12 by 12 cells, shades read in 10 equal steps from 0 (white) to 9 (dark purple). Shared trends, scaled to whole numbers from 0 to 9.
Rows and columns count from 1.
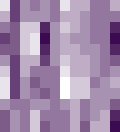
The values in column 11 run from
3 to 5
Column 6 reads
5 5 4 4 4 4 5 5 5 5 5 5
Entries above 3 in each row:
7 9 8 9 8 7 7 7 8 11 9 8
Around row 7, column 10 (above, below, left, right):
4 5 3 5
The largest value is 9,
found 3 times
